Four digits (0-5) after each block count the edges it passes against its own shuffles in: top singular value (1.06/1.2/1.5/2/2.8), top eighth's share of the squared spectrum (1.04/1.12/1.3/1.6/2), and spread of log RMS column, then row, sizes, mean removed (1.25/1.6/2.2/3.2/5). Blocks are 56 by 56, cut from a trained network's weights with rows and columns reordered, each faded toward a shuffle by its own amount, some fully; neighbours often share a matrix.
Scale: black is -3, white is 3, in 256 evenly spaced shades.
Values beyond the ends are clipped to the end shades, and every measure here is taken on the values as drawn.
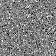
0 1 0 0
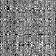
3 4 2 3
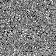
0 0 0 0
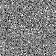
0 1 0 0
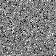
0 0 0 0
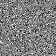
0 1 0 0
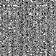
2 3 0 2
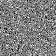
2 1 0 0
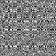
4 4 1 3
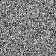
2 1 0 0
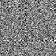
3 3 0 2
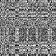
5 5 2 3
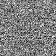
3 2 0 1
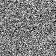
2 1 0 0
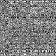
4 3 1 2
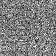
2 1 0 0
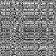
4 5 2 3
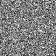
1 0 0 0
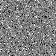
0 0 0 0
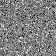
1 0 0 0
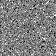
0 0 0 0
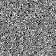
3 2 0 1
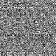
3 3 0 2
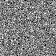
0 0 0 0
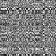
4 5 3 3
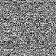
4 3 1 2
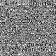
3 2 0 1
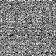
3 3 0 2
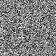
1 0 0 0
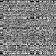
4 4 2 3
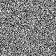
0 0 0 0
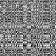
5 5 2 3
